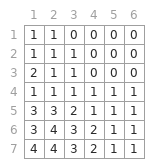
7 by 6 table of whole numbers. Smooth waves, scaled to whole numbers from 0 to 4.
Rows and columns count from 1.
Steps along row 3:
down same down same same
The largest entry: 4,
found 3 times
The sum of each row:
2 3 4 6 11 14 15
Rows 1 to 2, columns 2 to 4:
1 0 0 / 1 1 0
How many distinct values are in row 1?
2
